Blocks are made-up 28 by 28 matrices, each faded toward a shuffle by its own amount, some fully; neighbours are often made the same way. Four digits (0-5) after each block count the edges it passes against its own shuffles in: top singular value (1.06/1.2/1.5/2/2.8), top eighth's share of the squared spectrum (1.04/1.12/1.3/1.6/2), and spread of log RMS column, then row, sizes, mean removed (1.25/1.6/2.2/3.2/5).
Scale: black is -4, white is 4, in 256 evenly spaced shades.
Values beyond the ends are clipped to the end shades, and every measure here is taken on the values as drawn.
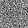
0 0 0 0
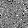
1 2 0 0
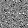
0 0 0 0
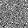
1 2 0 1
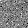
0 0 0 0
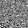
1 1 0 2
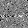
2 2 0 1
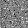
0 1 0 0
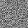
3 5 2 2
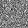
2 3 0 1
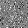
2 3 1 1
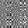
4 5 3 2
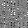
3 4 2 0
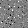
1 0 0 0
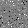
0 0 0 0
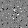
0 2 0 0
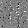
2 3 1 0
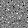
0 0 0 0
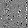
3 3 1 0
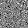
0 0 0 0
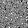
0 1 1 0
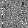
2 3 2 0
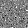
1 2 0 0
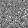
1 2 0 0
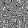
2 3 1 0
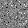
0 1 0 0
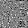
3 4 1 0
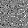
2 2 0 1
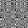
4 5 3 3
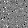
0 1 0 0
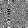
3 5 2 2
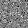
1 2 0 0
